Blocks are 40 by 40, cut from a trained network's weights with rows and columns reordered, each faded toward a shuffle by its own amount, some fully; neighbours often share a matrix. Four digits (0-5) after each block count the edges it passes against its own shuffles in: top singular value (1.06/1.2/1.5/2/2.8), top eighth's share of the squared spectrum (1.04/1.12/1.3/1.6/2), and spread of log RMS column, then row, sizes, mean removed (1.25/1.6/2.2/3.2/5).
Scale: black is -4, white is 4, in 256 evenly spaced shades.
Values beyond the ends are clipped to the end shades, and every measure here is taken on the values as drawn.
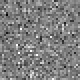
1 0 1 0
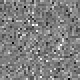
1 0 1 0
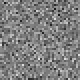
1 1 0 0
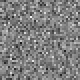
1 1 0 0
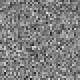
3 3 1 0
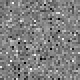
0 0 1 0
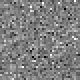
0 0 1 0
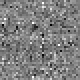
2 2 2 0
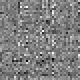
2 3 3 1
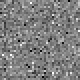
0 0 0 0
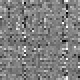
2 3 3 0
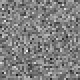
0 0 0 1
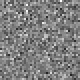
1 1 0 0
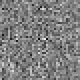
3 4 2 1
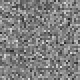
0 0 0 0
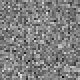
1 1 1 0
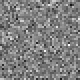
1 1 0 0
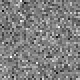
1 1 0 0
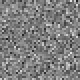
2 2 1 0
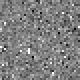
0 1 0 0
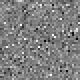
0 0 0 0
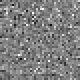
0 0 0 0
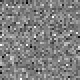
1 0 1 0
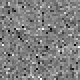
1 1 0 0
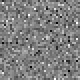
0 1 0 0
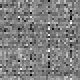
3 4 3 0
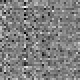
2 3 2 0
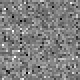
1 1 1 0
